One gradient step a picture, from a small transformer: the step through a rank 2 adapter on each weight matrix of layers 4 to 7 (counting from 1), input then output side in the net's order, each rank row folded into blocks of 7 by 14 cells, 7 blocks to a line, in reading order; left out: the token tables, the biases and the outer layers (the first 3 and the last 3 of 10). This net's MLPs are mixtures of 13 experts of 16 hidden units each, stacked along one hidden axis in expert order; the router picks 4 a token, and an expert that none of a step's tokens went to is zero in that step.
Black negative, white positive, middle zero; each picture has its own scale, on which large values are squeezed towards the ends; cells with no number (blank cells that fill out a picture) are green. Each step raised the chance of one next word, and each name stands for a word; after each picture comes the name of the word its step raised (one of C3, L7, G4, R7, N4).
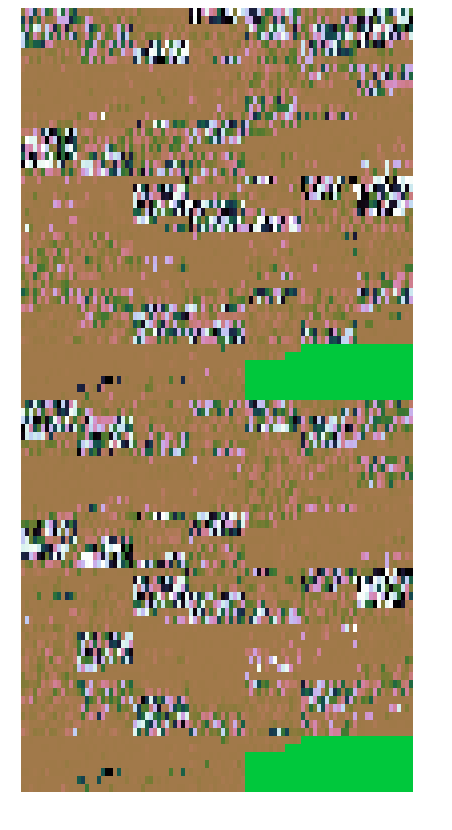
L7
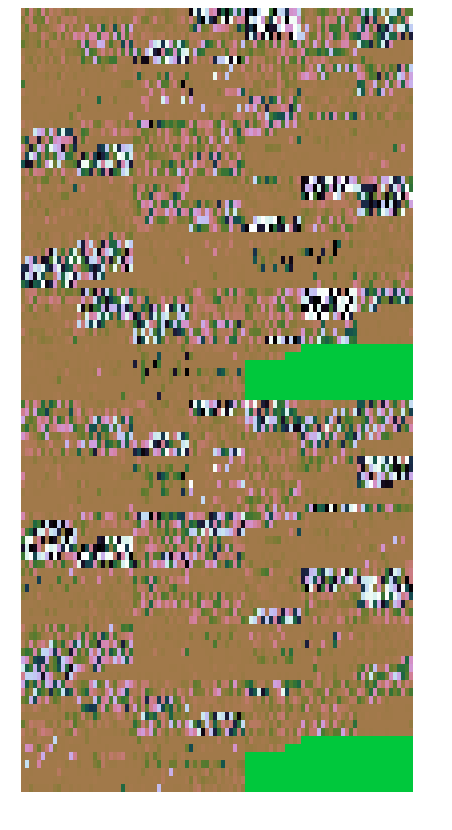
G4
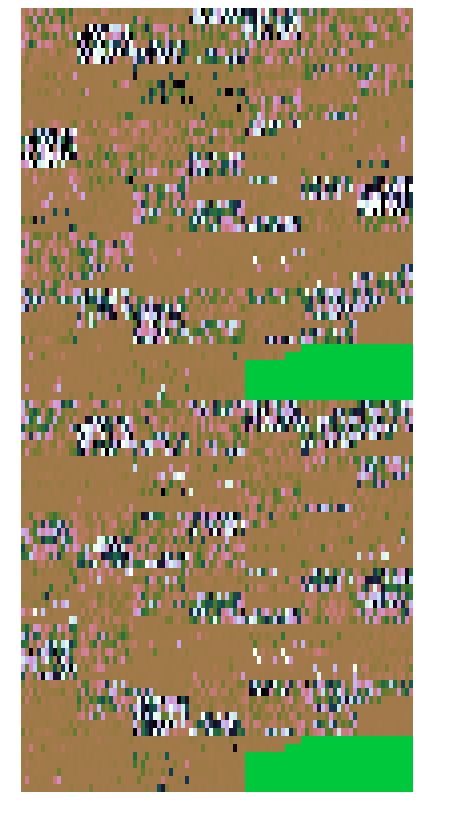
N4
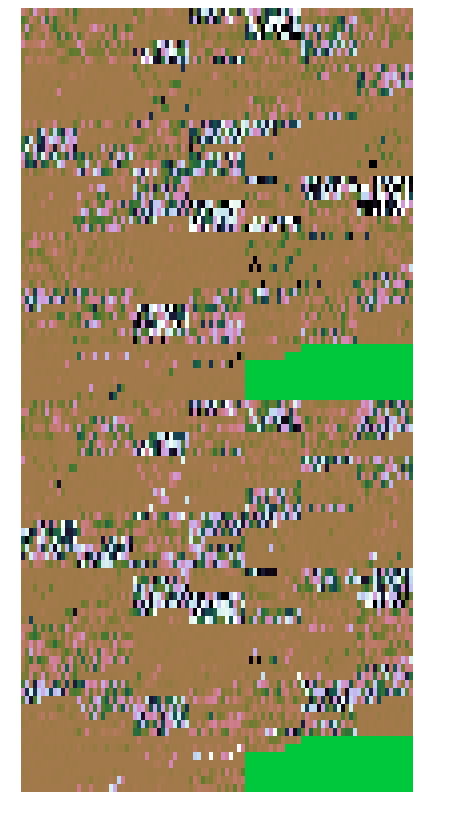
G4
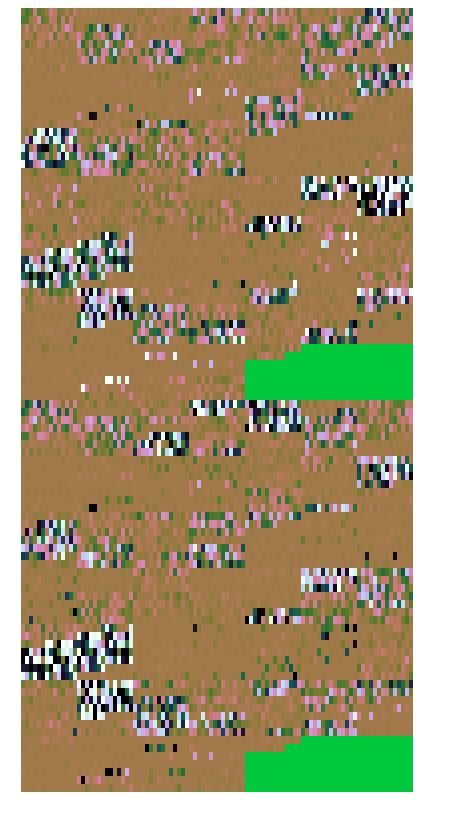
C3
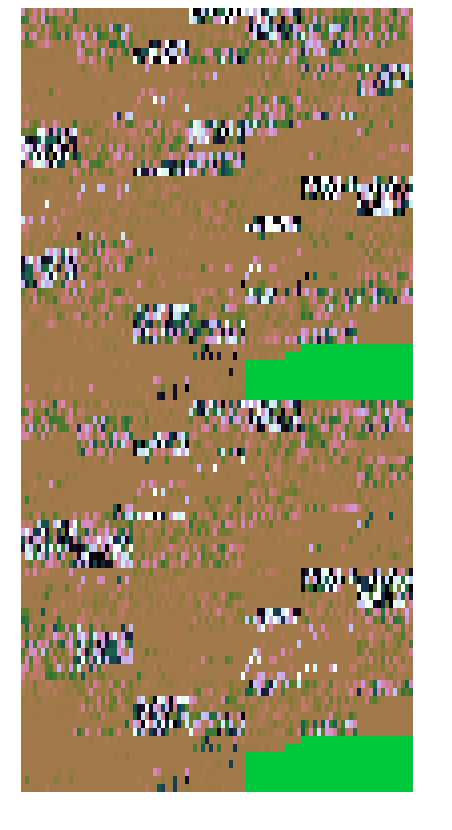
L7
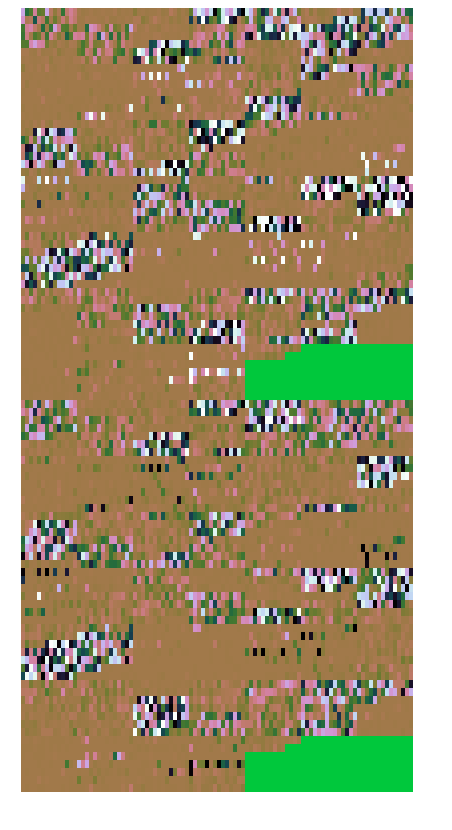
C3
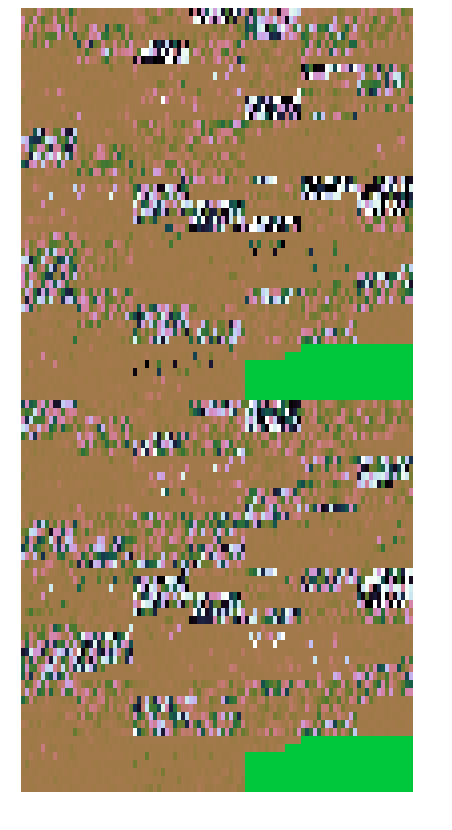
L7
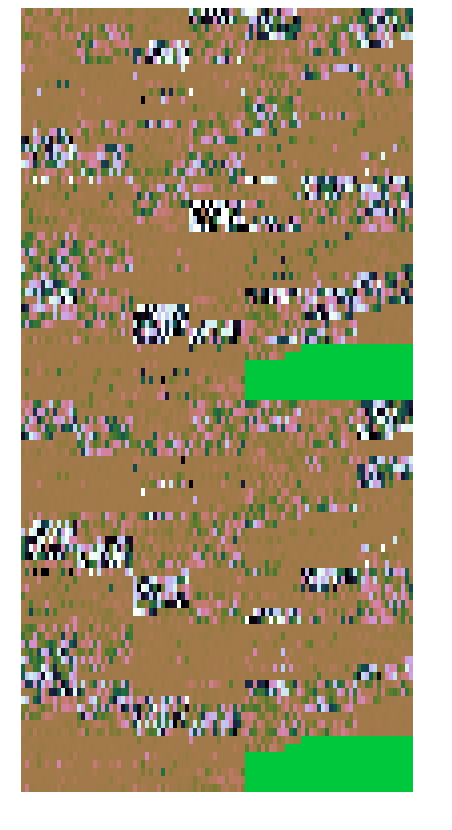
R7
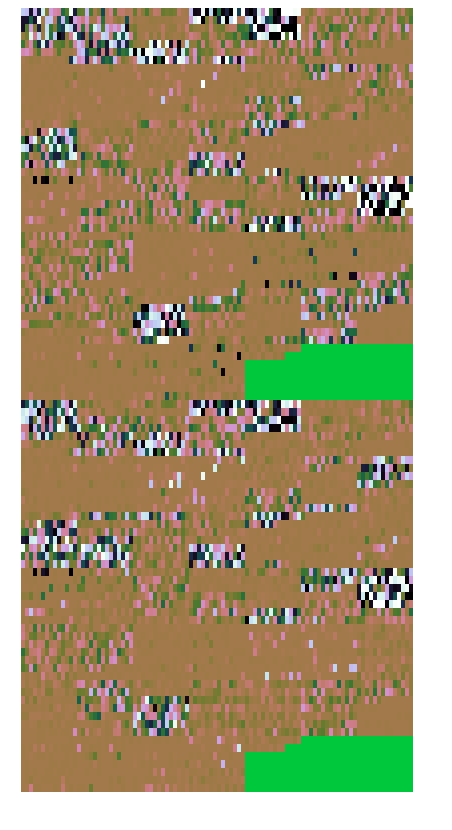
G4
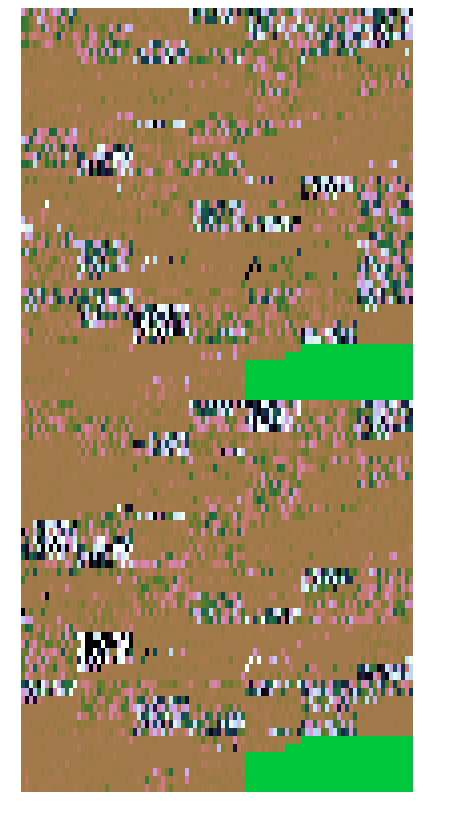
R7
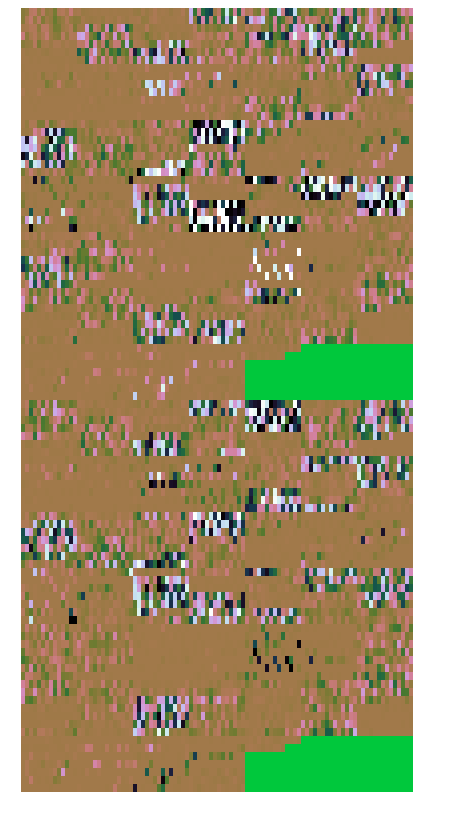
C3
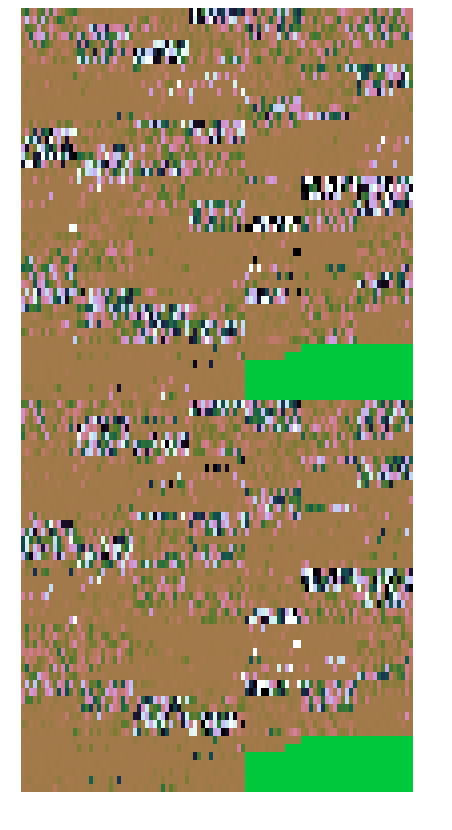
L7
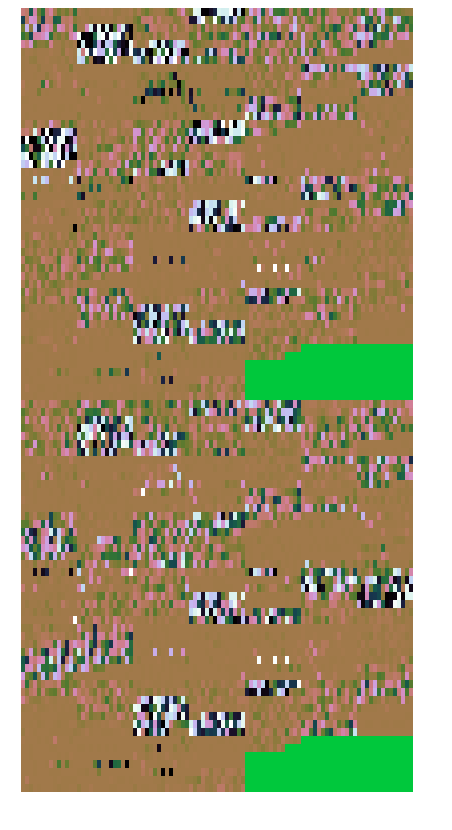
N4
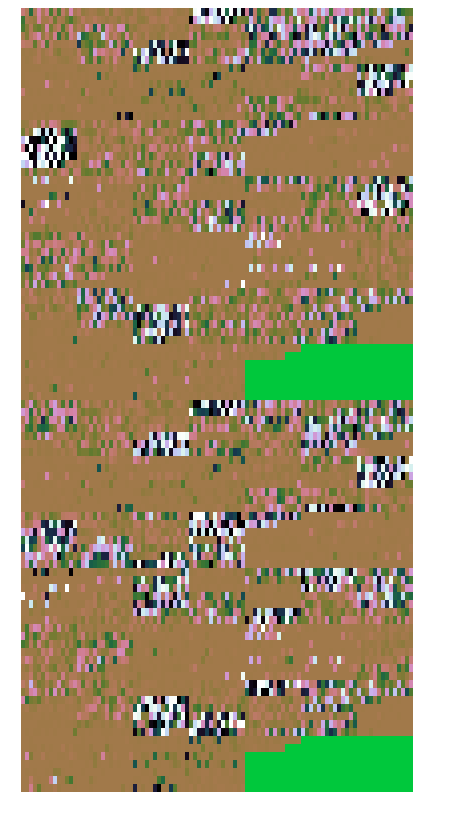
N4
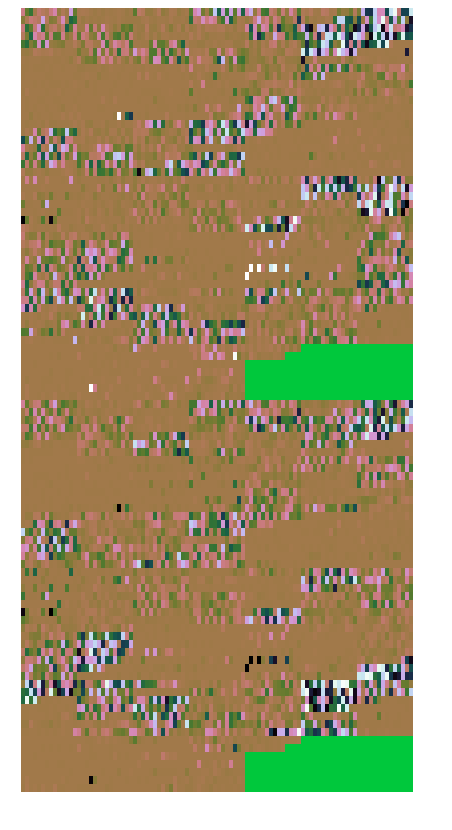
C3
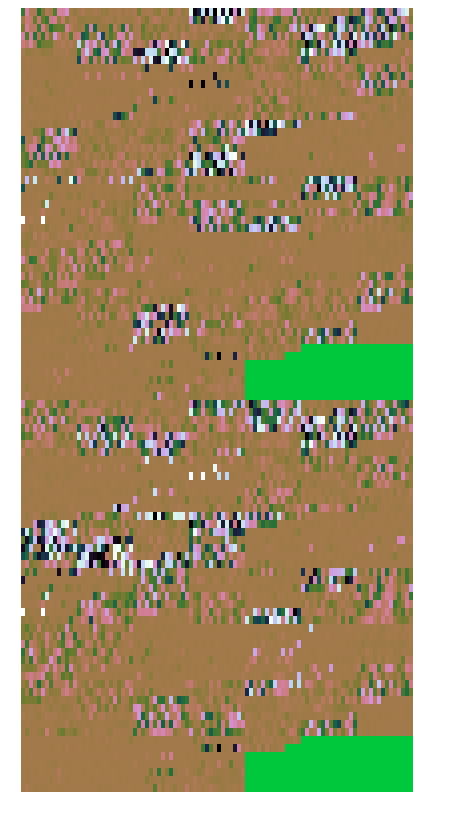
R7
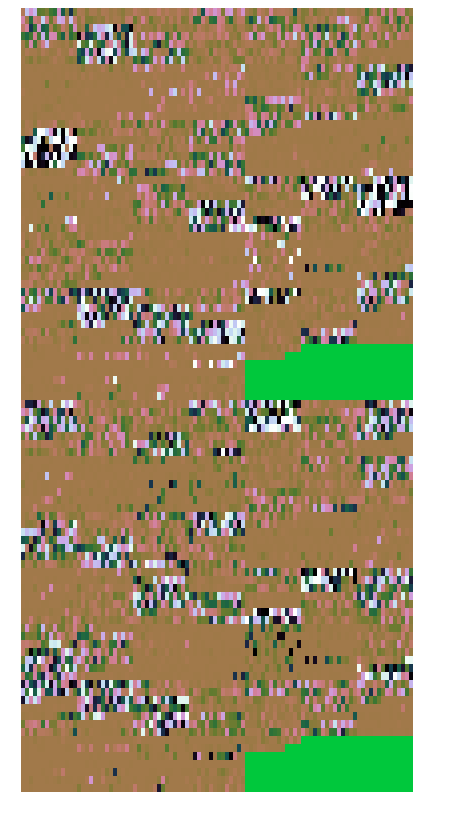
C3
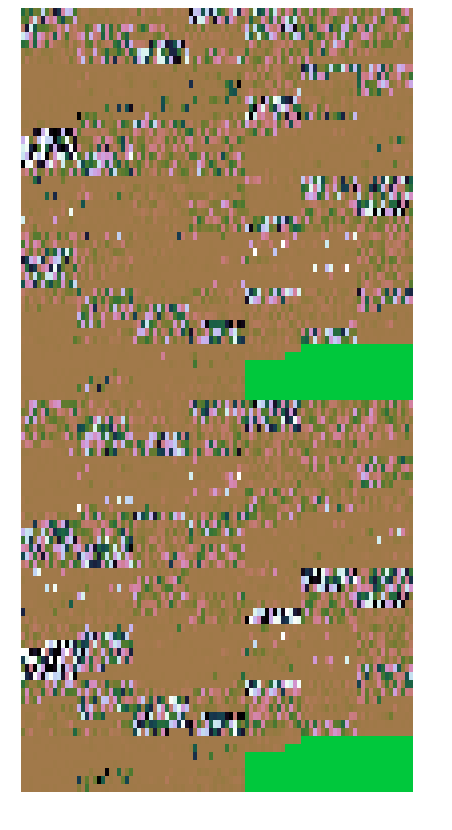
N4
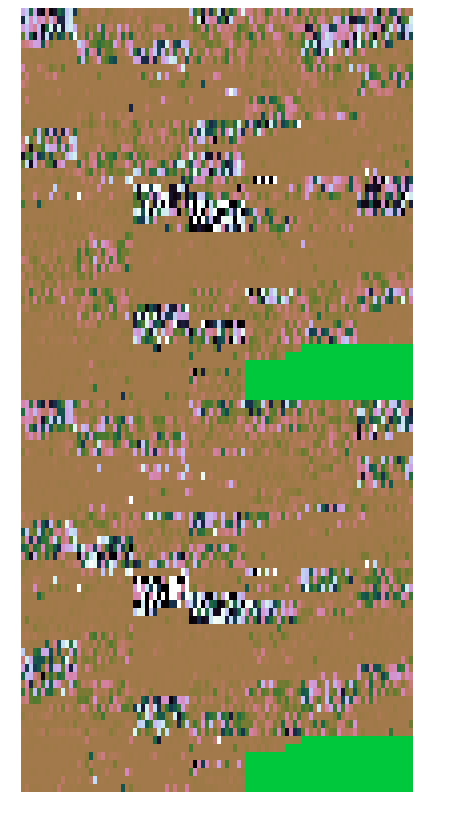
R7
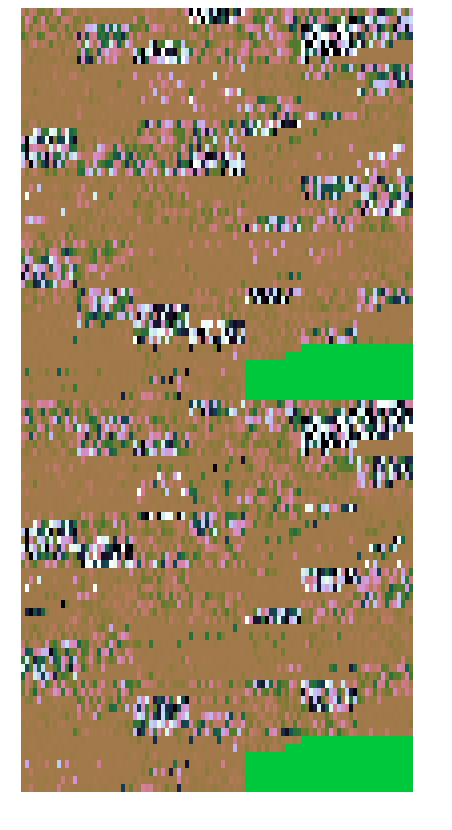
R7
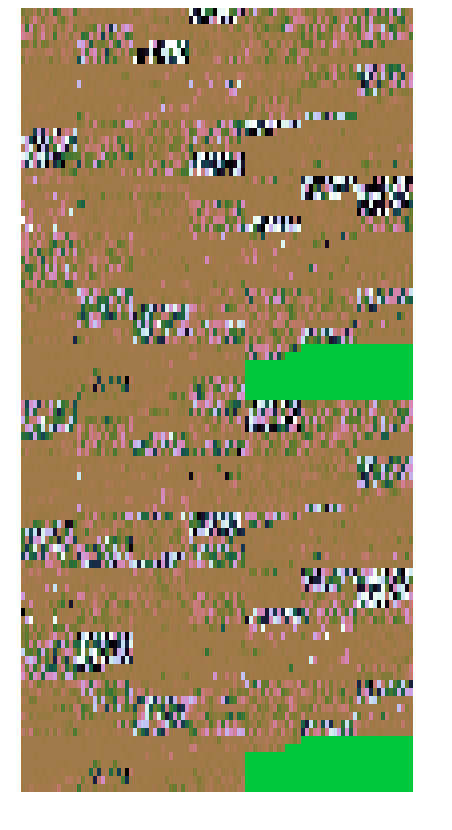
L7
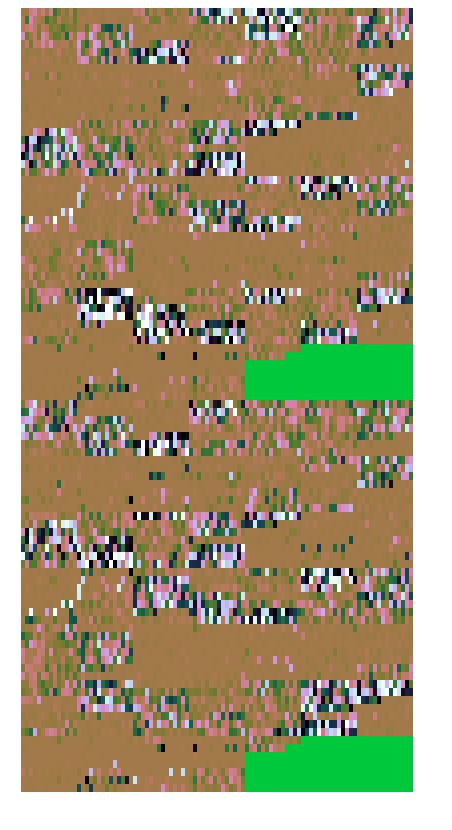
R7
